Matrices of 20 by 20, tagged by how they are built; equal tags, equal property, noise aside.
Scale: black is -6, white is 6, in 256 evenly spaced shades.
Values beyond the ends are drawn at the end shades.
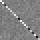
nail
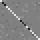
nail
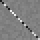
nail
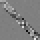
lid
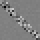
lid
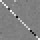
nail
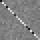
nail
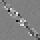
lid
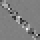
lid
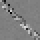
lid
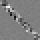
lid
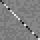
nail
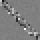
lid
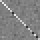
nail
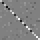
nail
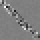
lid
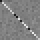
nail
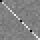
nail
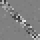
lid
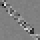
lid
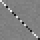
nail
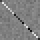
nail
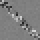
lid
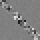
lid
